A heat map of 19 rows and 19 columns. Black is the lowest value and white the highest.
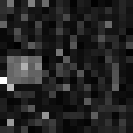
The halves do not mirror each other. The middle left is the ninth with the highest average. Most values sit low, with a long tail of high ones. In the middle left lies a patch that is higher than the rest. No single row or column stands out from its neighbours. Values change most from cell to cell in the middle left.
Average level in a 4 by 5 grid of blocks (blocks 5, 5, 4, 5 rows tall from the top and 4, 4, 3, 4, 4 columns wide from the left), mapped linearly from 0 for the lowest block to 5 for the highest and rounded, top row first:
21111 / 32201 / 52111 / 11011
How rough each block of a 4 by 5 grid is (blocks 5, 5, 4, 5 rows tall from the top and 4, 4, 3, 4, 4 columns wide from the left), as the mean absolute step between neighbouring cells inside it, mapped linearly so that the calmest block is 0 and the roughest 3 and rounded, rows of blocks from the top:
11000
11201
31111
11010
